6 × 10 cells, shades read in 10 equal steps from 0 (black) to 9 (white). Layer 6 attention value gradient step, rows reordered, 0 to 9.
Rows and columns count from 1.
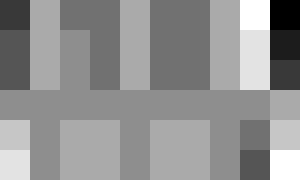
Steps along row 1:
up down same up down same up up down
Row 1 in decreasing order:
9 6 6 6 4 4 4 4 2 0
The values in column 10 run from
0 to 9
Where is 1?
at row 2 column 10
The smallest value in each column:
2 5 4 4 5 4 4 5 3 0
